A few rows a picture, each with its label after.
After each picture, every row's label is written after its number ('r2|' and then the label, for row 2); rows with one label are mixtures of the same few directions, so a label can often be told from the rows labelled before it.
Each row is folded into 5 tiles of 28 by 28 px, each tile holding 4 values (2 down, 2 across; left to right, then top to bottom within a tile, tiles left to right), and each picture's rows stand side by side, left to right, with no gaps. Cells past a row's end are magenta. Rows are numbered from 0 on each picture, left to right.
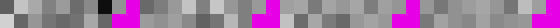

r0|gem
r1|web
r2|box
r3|gem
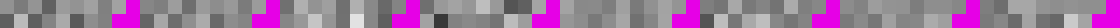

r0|box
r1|box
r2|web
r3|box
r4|web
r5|box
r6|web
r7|web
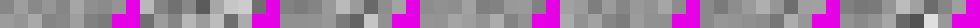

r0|web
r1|gem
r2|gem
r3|box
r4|box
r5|gem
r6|gem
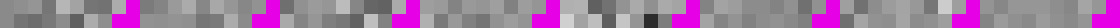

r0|box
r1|web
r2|gem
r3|box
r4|web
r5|gem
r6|gem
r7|gem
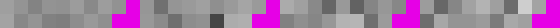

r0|box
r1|web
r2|web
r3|gem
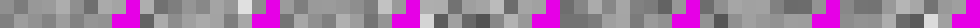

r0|gem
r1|gem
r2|gem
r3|box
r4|box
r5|box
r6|gem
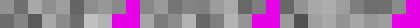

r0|web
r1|gem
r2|box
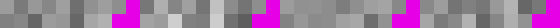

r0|web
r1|web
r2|gem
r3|gem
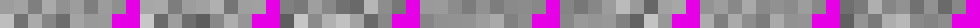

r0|box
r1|box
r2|box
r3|web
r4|gem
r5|box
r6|box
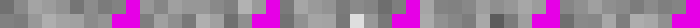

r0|box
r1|gem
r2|web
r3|web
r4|web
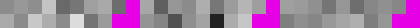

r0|box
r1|web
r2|web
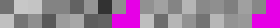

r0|gem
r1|box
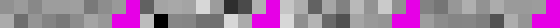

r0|box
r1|box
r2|box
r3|web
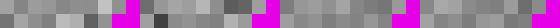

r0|gem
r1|box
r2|gem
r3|gem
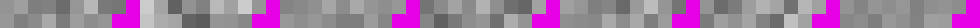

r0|gem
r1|box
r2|web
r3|box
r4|gem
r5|gem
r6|web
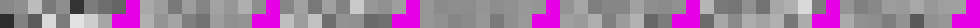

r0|web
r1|box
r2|web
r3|web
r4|web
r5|gem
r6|web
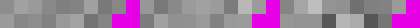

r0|gem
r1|gem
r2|gem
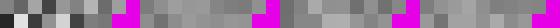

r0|box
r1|box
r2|box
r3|box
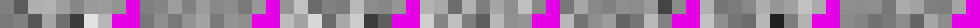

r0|web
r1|box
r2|web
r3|box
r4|gem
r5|web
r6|box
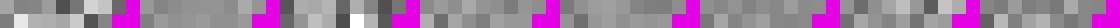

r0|box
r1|gem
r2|web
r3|box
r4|box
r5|box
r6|gem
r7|box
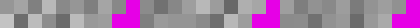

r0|box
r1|gem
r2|web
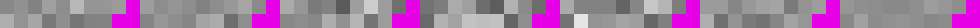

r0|web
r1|gem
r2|gem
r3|box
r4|box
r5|box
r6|box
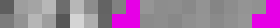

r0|web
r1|web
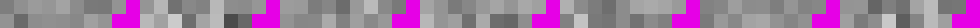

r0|box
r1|web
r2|gem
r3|web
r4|box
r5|box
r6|gem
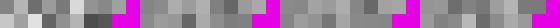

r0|web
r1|gem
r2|gem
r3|gem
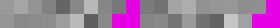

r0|gem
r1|web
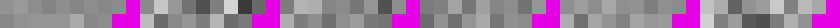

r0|web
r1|gem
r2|gem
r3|box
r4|box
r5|box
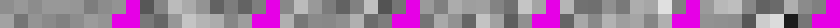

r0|box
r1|box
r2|gem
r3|gem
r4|gem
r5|gem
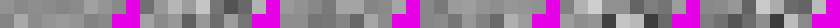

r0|box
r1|gem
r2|box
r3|web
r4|gem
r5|box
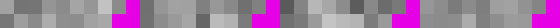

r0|gem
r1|web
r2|box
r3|gem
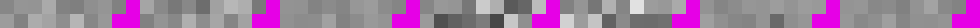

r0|box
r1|gem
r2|gem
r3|box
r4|web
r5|web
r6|gem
